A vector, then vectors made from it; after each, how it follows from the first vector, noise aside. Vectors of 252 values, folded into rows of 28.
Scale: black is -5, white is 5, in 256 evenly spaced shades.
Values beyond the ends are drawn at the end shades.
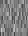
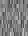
wrapped around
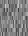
wrapped around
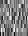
scaled up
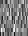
scaled up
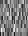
scaled up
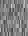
wrapped around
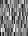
scaled up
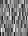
scaled up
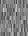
wrapped around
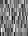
scaled up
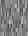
wrapped around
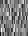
scaled up
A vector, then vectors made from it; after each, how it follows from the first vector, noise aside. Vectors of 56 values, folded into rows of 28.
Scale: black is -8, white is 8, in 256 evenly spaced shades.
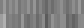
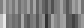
scaled up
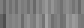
negated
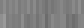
shrunk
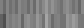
negated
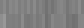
shrunk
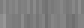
shrunk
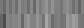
negated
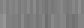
shrunk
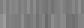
shrunk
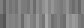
negated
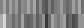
scaled up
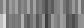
scaled up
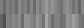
negated
